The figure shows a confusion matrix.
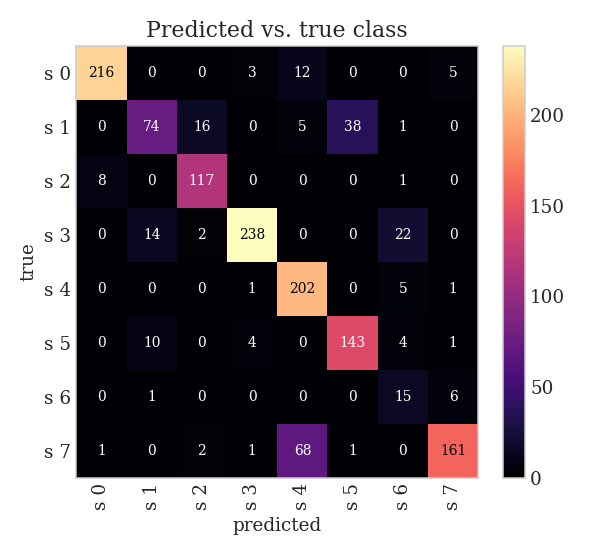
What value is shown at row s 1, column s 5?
38
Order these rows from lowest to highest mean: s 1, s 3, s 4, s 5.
s 1, s 5, s 4, s 3
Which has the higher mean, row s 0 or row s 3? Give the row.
s 3
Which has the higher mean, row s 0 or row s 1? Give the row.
s 0
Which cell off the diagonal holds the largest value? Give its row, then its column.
s 7, s 4
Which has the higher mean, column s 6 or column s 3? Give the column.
s 3
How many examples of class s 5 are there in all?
162
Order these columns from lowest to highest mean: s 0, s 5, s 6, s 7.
s 6, s 7, s 5, s 0
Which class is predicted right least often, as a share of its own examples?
s 1
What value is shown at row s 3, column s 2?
2
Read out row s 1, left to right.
0 74 16 0 5 38 1 0
